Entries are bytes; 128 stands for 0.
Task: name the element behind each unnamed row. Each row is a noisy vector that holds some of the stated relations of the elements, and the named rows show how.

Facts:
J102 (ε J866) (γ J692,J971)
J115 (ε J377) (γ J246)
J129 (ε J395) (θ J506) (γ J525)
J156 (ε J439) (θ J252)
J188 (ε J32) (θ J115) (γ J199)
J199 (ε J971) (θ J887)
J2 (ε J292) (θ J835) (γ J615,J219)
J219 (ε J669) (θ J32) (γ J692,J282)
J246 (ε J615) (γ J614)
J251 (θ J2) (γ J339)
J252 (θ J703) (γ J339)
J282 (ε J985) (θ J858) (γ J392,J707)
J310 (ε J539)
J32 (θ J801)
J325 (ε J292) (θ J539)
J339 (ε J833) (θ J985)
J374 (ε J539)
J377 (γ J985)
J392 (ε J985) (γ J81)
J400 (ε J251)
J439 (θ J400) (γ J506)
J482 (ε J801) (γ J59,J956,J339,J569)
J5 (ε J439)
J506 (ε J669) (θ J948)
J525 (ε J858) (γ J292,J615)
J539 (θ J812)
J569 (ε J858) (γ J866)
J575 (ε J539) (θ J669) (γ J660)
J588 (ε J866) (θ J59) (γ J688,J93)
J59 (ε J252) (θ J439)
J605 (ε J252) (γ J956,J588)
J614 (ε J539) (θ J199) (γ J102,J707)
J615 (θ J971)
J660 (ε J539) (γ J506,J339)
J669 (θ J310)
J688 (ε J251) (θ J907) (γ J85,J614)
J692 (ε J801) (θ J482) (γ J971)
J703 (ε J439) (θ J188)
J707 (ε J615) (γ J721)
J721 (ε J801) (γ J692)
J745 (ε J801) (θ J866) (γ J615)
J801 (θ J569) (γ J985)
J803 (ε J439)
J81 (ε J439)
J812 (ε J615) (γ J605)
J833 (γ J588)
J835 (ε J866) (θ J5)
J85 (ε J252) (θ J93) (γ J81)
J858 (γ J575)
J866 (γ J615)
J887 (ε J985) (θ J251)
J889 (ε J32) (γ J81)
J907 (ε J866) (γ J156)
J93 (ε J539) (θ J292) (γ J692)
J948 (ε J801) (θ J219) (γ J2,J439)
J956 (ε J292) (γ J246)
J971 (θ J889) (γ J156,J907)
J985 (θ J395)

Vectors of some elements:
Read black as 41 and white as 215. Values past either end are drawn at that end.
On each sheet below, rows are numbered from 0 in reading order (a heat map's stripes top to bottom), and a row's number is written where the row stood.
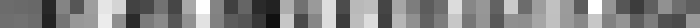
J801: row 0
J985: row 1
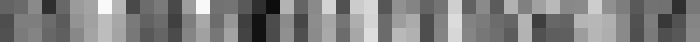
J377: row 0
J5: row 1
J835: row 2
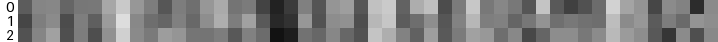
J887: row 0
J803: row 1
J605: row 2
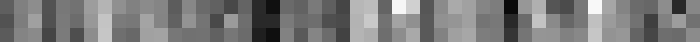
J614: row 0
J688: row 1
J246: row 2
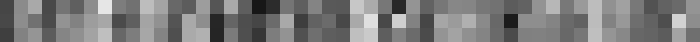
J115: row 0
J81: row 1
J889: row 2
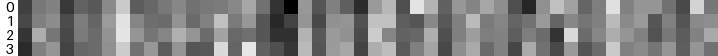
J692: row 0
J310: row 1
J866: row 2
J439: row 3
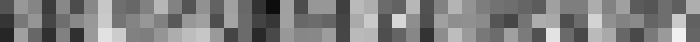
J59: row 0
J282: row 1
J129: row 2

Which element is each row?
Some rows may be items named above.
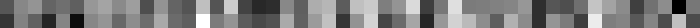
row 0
J251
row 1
J506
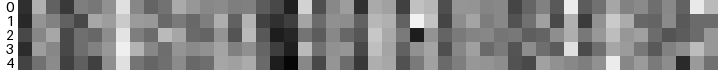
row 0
J615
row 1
J2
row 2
J115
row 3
J745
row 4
J907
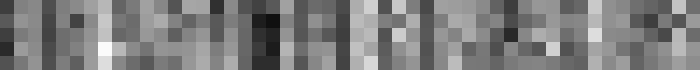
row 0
J392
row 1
J956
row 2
J707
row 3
J745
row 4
J325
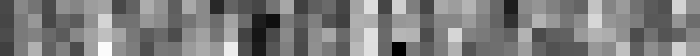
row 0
J81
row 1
J93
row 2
J835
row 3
J188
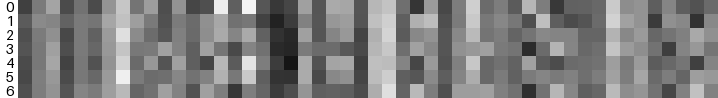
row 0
J858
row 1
J887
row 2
J325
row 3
J688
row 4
J252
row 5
J703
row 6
J85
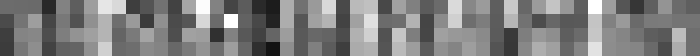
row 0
J801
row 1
J575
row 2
J392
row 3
J721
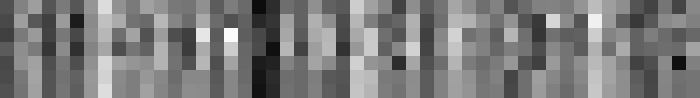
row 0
J812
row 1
J569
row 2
J660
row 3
J339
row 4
J482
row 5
J833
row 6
J833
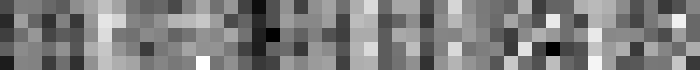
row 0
J5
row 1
J129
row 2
J102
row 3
J199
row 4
J948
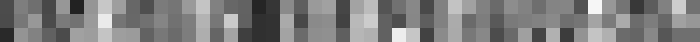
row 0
J32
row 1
J703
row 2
J2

